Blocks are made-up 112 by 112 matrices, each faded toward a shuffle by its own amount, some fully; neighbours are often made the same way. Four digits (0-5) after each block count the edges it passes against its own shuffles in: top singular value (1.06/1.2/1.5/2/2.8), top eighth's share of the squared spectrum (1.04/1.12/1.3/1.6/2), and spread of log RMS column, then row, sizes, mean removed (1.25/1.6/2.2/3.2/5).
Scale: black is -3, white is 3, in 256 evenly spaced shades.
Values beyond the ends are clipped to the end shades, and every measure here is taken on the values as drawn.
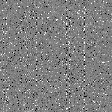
4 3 2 1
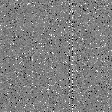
4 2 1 0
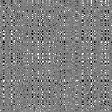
5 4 4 3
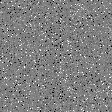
2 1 0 0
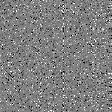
4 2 2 1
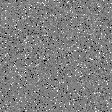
3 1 1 0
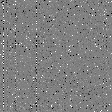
4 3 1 1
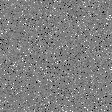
0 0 0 0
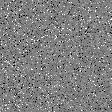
2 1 0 0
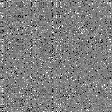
4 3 2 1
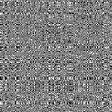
5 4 3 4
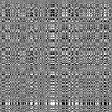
5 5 4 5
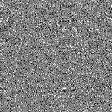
4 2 1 1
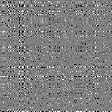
5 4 3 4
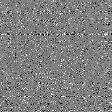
4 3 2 2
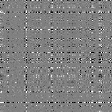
5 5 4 4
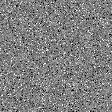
2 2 1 0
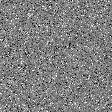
0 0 0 0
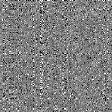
4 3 3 2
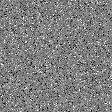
0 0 0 0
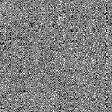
4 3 3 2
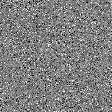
3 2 1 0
